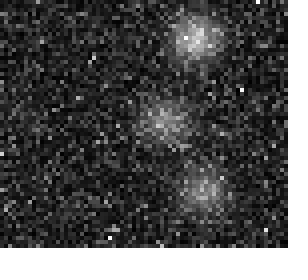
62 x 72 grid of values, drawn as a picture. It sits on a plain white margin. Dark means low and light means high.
Average level on the scale: 20%. Slope: none. Odd rows or columns: none. Mirror symmetry: none. Histogram: skewed, a long tail of high values. Seam: none. Bumps: three.
